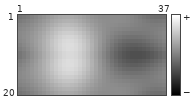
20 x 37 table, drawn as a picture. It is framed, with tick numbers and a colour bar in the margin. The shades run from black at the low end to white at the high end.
The field is smooth, with broad soft blobs. The middle right is the ninth with the lowest average. On average the colour sits 60% of the way up the scale. It is mirror symmetric from top to bottom.
